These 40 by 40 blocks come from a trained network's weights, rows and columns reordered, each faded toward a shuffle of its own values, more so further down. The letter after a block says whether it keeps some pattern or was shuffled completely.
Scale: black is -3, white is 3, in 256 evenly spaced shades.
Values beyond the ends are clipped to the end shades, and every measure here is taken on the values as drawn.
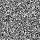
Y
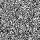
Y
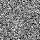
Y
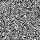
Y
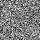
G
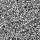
Y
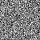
G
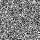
Y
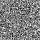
Y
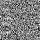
G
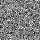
G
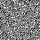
Y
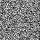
Y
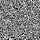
G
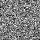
Y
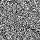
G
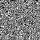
G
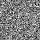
Y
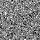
G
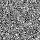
Y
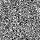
G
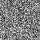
G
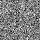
Y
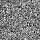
Y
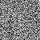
Y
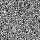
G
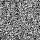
G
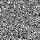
G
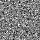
Y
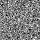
Y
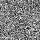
Y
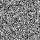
Y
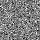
Y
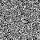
Y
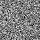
Y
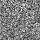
Y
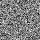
Y
